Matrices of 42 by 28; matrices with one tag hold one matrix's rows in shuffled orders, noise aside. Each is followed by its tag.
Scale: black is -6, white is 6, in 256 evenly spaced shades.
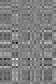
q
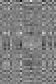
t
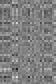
q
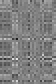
q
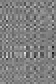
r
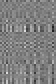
r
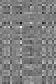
t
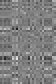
q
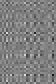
r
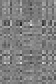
t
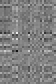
q
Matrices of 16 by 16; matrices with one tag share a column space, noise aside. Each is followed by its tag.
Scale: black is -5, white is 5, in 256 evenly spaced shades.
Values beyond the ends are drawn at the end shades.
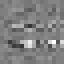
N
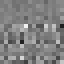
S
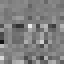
S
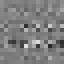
N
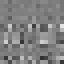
S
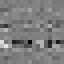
N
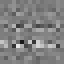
N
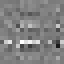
N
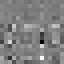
S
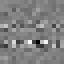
N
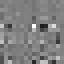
S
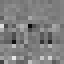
S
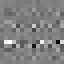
N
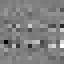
N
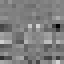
S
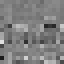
S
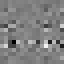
N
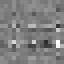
N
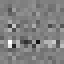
N
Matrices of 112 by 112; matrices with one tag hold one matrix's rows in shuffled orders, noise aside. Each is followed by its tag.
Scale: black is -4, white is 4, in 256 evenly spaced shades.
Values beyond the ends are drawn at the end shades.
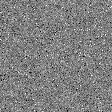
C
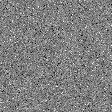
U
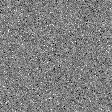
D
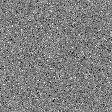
D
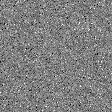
C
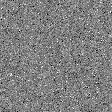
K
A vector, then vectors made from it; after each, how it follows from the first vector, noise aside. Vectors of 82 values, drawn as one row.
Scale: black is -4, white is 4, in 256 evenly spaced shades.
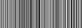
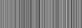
shrunk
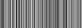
wrapped around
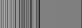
partly zeroed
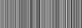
shrunk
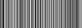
wrapped around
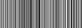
copied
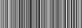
copied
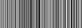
copied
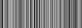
wrapped around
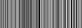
copied
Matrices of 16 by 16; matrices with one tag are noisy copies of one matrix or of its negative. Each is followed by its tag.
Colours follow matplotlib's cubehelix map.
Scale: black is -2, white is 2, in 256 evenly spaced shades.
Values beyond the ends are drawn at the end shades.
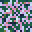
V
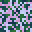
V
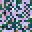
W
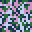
V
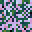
W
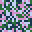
W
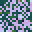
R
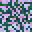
V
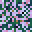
W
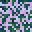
V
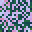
R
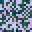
W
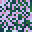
R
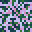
V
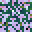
V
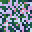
V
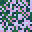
R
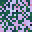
R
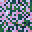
R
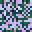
W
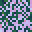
R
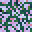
V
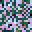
W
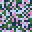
W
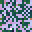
W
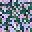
V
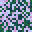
R
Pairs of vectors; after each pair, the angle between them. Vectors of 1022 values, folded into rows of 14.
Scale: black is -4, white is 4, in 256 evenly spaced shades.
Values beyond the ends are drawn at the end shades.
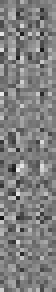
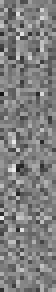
nearly opposite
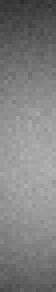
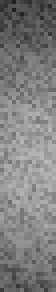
nearly parallel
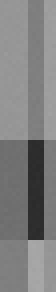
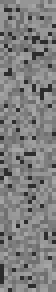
orthogonal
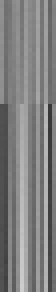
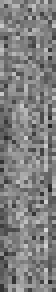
partly aligned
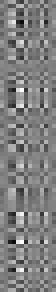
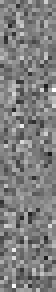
partly opposed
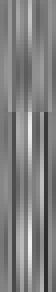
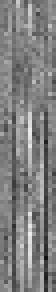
nearly parallel
